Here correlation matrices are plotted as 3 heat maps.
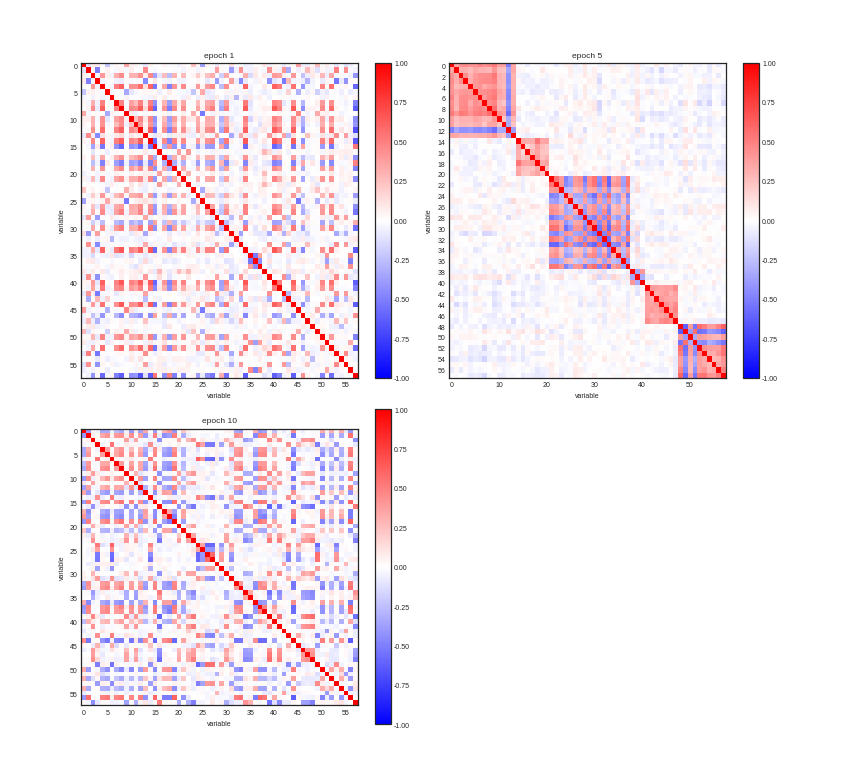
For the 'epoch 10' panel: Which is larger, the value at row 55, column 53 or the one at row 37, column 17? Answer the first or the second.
the first
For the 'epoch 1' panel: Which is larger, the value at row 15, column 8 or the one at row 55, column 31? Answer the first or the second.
the second
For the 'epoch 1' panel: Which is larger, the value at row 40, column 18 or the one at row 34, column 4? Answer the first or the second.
the second
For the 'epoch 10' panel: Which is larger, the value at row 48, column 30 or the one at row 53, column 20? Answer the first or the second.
the first
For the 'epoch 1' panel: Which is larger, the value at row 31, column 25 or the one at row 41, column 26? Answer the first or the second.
the second
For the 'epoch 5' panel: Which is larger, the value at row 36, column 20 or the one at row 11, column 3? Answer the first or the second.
the second
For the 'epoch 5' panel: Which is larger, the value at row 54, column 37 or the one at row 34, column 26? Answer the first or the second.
the second
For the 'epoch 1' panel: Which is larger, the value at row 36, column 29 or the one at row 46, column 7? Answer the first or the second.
the first
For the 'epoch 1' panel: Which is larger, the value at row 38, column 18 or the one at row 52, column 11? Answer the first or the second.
the second
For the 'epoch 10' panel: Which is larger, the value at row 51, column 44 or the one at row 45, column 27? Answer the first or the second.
the first
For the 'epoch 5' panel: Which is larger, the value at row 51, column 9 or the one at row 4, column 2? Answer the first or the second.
the second
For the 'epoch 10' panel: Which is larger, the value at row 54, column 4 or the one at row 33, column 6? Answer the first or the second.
the second
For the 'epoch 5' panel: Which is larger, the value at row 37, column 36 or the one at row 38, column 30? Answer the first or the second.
the second
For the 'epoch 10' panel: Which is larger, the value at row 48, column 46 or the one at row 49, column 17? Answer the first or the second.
the first
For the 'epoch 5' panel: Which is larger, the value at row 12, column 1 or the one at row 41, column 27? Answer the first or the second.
the second
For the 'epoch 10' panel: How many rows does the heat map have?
58
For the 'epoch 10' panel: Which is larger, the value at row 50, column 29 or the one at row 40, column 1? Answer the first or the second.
the second
